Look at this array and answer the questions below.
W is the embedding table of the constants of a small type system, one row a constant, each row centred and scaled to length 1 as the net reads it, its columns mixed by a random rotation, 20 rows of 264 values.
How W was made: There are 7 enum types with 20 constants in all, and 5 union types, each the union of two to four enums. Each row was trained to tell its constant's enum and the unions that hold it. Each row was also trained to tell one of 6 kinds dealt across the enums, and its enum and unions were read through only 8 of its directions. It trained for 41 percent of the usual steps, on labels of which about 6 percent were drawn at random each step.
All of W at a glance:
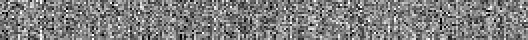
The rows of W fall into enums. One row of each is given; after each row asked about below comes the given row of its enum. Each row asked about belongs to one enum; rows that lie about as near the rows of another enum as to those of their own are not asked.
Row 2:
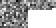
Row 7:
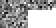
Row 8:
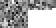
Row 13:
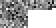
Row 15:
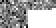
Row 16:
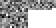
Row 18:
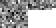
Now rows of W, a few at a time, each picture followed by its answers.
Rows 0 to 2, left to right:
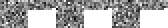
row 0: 8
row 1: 16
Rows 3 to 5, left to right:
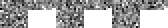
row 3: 16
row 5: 7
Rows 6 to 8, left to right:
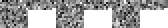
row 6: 15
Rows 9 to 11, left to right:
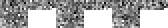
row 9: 13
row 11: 13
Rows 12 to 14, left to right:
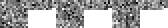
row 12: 2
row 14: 13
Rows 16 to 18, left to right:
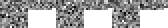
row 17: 8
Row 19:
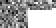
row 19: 15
